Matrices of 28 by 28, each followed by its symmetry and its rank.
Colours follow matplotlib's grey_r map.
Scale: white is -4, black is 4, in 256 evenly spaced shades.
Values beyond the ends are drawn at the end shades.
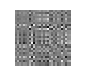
antisymmetric, rank two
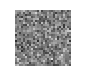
neither, full rank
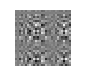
antisymmetric, rank two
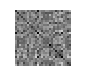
symmetric, rank five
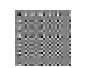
symmetric, rank two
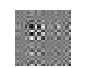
symmetric, rank two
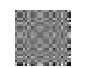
symmetric, rank two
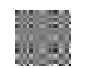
symmetric, rank one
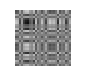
symmetric, rank one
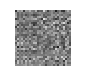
neither, rank five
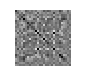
symmetric, rank five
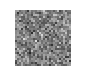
neither, full rank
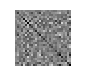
symmetric, rank five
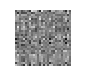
neither, rank five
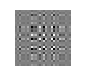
symmetric, rank one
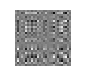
antisymmetric, rank two
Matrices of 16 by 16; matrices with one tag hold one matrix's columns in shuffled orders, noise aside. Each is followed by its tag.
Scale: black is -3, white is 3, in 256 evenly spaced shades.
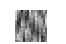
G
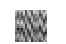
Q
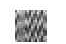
Q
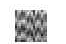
Q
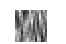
G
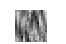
G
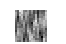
G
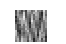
G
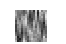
G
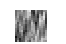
G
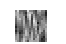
G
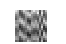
Q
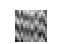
Q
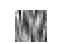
G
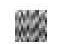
Q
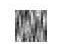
G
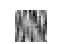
G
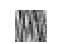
G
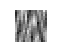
G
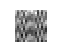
Q
